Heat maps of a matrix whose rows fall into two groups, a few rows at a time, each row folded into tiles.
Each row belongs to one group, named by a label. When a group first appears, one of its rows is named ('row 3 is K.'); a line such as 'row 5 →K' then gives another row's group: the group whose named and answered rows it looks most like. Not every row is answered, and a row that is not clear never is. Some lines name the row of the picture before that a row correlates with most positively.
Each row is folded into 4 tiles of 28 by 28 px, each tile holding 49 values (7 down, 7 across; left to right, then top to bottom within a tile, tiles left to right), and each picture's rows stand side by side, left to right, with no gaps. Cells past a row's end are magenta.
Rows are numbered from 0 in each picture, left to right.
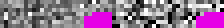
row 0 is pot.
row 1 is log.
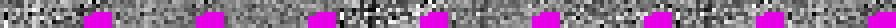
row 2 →log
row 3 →pot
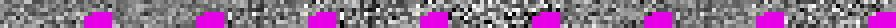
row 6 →pot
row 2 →pot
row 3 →pot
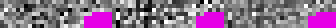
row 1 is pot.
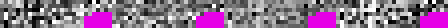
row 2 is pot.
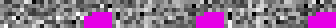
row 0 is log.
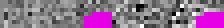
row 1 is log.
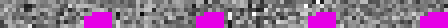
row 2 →pot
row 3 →log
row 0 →log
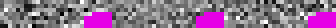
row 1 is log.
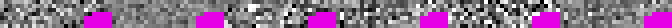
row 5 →pot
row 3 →pot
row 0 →log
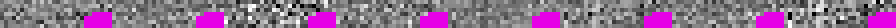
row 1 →log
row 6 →log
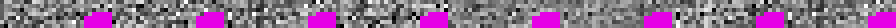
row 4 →log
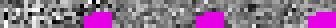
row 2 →log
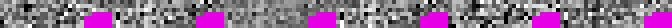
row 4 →log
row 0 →log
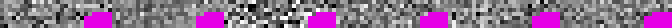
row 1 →pot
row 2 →log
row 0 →log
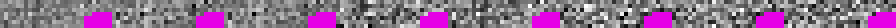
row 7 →log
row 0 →pot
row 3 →log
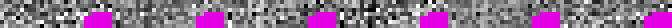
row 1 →pot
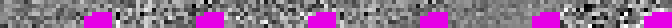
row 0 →log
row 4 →pot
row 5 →log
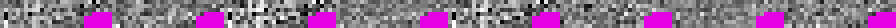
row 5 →log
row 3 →log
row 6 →pot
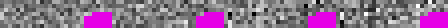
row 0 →log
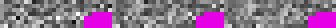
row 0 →log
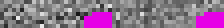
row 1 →pot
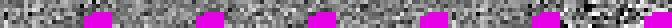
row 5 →log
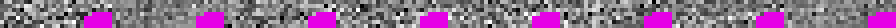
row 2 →log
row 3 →log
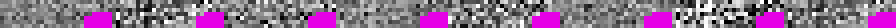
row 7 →pot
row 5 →log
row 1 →pot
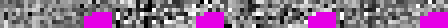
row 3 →pot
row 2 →log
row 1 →pot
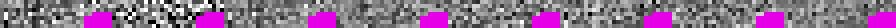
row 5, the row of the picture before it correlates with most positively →0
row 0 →pot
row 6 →log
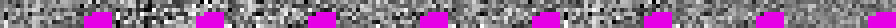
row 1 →pot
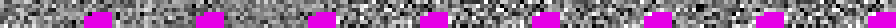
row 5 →log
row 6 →log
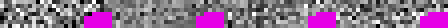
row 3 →log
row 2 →pot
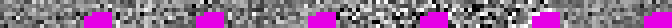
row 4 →log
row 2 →pot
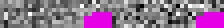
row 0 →pot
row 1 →log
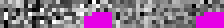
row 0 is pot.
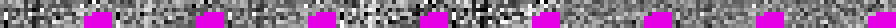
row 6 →pot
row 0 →pot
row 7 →log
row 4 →pot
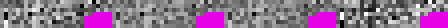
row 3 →pot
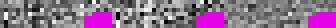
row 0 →pot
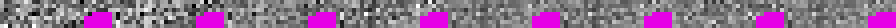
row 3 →pot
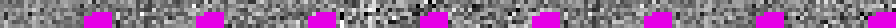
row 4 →log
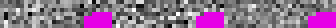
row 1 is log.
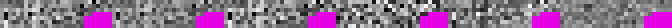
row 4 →pot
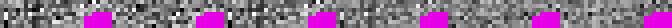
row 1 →log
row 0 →pot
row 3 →pot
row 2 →pot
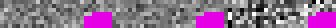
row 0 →log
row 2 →pot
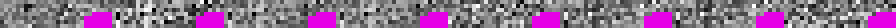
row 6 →pot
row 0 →log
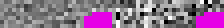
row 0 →log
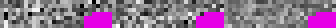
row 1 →log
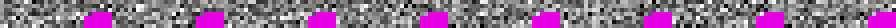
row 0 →log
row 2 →log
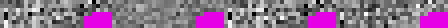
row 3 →pot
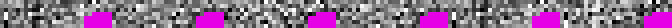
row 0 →pot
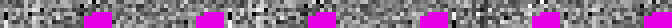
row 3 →log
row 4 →pot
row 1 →log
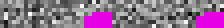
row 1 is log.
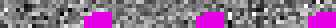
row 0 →log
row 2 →pot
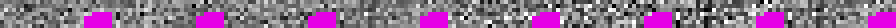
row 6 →pot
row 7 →pot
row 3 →pot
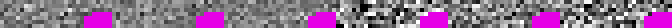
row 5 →log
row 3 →log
